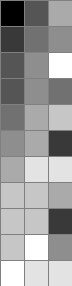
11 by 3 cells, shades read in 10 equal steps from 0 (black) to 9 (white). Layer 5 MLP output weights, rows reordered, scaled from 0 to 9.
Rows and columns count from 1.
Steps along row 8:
same down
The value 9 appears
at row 3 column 3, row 10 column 2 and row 11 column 1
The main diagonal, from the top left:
0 4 9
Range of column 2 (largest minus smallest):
6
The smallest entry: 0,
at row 1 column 1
